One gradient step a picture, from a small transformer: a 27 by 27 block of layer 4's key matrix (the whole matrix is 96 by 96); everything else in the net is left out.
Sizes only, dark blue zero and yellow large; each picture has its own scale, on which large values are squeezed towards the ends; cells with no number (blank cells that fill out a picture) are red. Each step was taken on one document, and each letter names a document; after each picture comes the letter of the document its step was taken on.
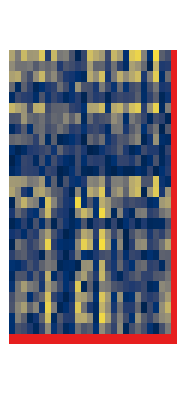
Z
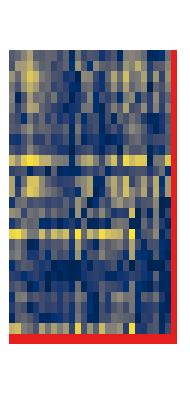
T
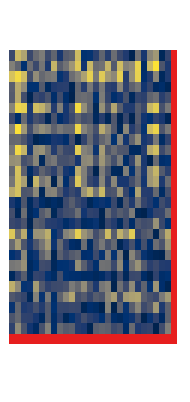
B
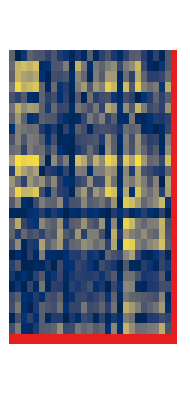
T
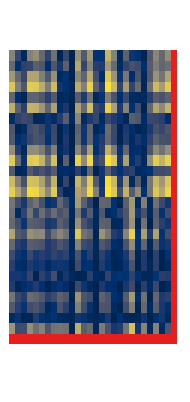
T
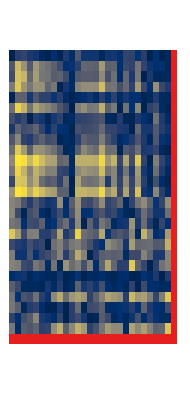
B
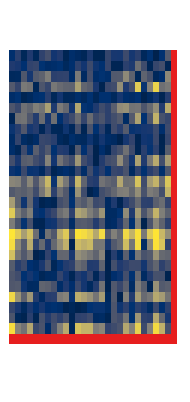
B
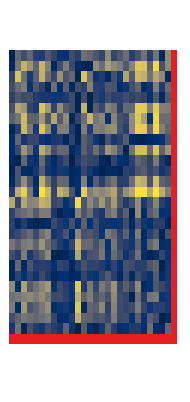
Z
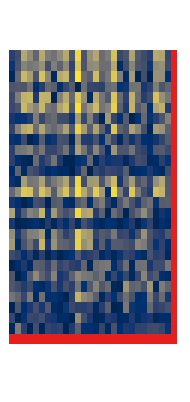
Z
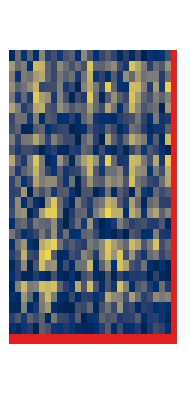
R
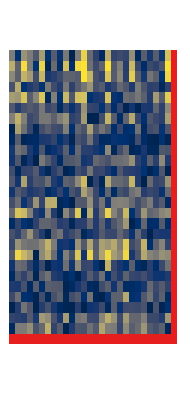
R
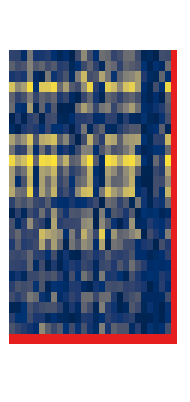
T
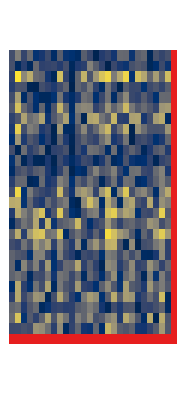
Z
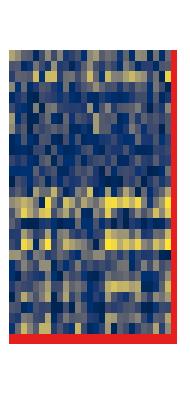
Z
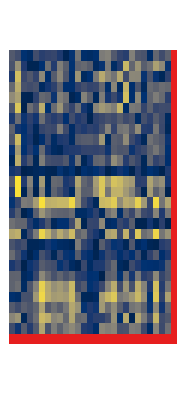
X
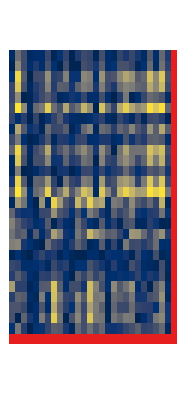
X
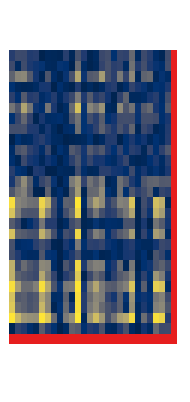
X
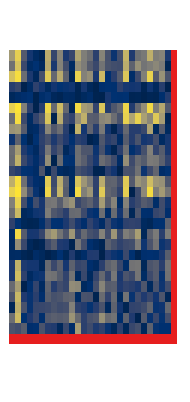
X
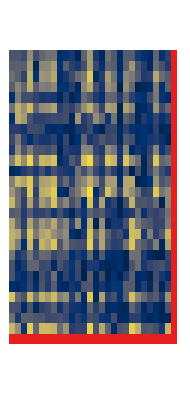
T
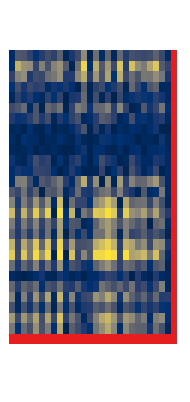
R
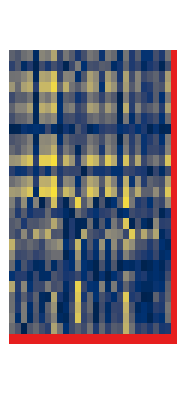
X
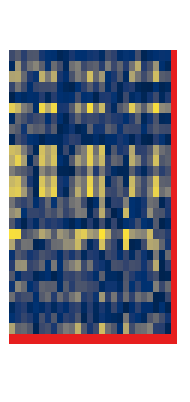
B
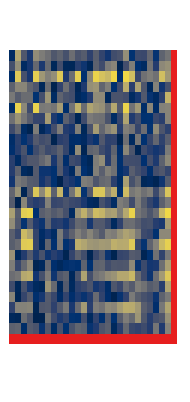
Z
